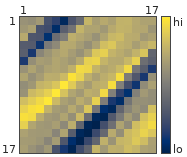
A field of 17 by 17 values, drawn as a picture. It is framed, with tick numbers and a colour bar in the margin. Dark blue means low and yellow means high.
Grain: diagonal, up to the right. Average level on the scale: 60%. Histogram: skewed, a long tail of low values. Slope: none. Mirror symmetry: none.
